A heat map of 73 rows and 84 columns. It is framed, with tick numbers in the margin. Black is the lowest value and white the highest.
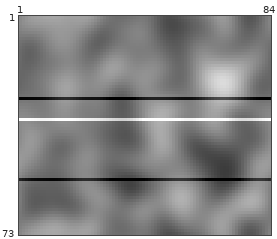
Rows 28, 35 and 55 differ from the rows beside them. No overall slope runs across the table. A few values lie far out on both sides of the bulk. Overall the values sit about 50% of the way up the scale.
